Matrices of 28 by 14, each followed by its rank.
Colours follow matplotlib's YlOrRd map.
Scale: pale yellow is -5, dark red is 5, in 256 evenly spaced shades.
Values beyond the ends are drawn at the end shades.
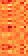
two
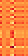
one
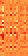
two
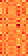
two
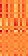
one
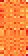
two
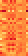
two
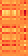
one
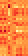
two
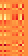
one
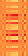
one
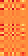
one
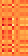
one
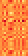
two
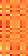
one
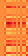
one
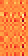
two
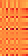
one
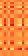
one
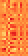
two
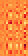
two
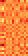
two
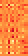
two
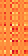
one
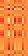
one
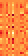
two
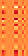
one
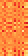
two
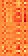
two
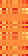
one
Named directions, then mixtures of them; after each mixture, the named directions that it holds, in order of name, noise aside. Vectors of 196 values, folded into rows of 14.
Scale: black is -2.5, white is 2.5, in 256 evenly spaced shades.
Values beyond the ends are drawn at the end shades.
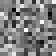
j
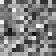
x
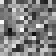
x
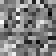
j, x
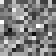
x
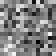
j, x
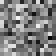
j, x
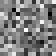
j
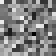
x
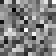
j, x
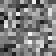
j, x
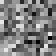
j, x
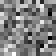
j, x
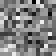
j, x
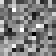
x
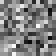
j, x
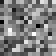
x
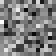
j, x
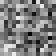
j, x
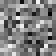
j, x
